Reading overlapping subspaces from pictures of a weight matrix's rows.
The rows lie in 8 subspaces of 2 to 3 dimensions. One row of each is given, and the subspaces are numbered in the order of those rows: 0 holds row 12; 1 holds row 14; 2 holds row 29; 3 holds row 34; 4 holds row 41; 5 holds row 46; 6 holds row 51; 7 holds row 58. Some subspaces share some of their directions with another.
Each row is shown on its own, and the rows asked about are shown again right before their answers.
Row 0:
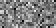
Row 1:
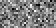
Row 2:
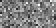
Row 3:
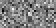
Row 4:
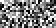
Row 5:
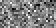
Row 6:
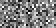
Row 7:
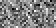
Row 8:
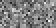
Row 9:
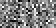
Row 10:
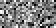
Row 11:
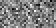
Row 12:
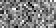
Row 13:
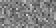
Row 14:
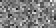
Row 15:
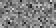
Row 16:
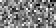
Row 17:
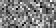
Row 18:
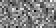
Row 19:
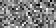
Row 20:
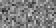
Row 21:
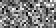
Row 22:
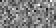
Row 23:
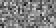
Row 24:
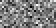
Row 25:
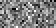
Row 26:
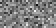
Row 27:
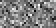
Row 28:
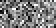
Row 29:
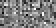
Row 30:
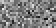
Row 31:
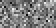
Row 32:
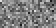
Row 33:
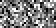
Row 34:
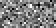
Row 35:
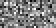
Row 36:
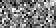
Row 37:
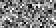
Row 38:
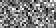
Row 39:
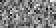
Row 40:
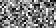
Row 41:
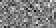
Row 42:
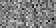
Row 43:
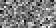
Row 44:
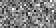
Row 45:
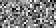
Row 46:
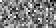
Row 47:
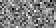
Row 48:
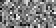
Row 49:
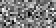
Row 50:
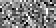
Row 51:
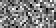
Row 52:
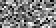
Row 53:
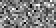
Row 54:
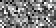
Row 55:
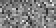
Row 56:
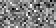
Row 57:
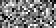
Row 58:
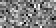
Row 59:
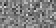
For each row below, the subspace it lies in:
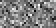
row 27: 7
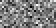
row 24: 4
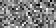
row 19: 6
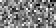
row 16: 5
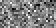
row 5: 6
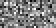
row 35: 2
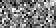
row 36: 6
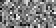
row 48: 5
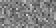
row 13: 2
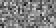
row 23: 2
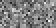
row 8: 6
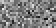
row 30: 1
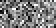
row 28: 0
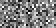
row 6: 7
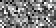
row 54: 2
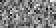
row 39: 5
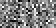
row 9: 7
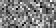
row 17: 6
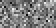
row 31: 6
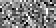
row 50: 4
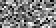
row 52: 0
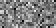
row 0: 0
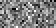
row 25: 0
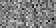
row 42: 7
